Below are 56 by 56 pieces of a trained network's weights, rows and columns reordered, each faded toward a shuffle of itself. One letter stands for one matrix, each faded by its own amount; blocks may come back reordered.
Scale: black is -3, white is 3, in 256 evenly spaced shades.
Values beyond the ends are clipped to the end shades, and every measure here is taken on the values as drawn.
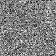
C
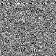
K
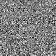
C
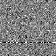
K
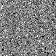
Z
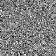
K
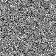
Z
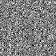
K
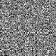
K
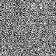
C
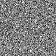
Z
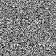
C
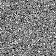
Z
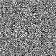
C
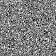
Z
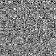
C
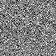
Z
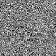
C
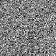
C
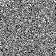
Z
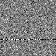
K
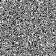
Z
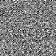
C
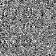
K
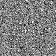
Z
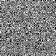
C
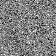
Z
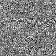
C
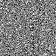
Z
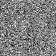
Z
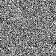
Z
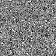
Z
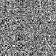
K
